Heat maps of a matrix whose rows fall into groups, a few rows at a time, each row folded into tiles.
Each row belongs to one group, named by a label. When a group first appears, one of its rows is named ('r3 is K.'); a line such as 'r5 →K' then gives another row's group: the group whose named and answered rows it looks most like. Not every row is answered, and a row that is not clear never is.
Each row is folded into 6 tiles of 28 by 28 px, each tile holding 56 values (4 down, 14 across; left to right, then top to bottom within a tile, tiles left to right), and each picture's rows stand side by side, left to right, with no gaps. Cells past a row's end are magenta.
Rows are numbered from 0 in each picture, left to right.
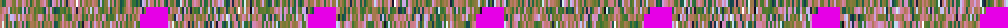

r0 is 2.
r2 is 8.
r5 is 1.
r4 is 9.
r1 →9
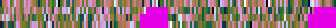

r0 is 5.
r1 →2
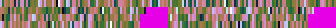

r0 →8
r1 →5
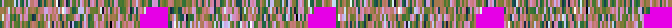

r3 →9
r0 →5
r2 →5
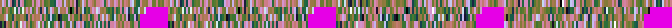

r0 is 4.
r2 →4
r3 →8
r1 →4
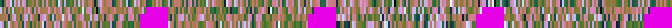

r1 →8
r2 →5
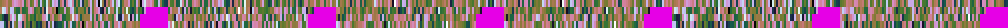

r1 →9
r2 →8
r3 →8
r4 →2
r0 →2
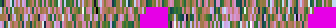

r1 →1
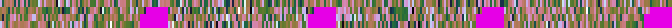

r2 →2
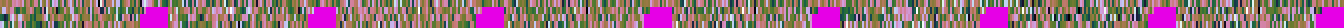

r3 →9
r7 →9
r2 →4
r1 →5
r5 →1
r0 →2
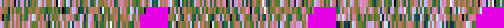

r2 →5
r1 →9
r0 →8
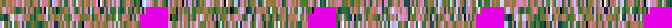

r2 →1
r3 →2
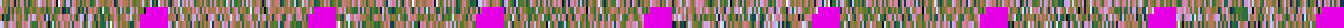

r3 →9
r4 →5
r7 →2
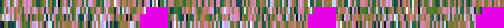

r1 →1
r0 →5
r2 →9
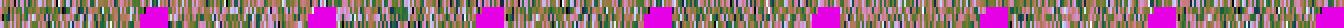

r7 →8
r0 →8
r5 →4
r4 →9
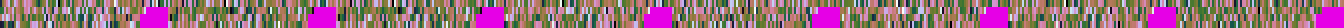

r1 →8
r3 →5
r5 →5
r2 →8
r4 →4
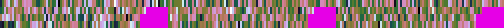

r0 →5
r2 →9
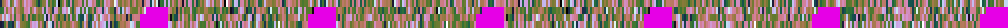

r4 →1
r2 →8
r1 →8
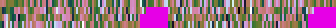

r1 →4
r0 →1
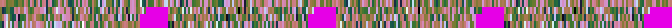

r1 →4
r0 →1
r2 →9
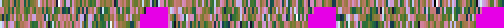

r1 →2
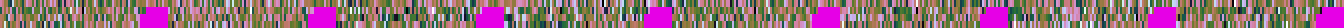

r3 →2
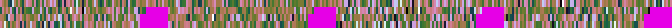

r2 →4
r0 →9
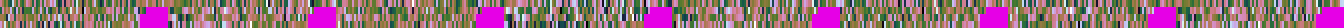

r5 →9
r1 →1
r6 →5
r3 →2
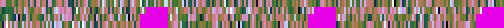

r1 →5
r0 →1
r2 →5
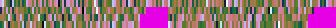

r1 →8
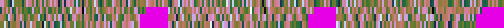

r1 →4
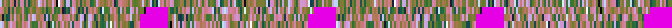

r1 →1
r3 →4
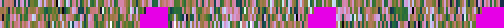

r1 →1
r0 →8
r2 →2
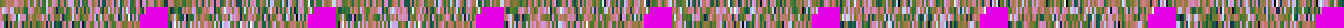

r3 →1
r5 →5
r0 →2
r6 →5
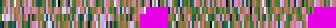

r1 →9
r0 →5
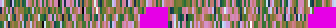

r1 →1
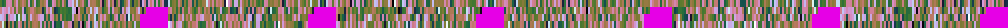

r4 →1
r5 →2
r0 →2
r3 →9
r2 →8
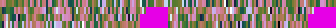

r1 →5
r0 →1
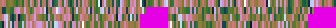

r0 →1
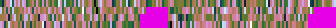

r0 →4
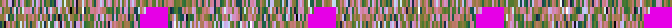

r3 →5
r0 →4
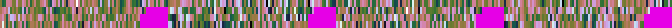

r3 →5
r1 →2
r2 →9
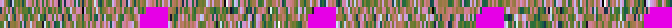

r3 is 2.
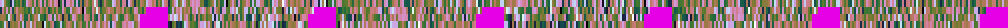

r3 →2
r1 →5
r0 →9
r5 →9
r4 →1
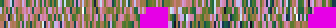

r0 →4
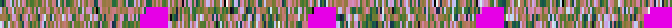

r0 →4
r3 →5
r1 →8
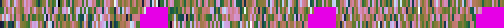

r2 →4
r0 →5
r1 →1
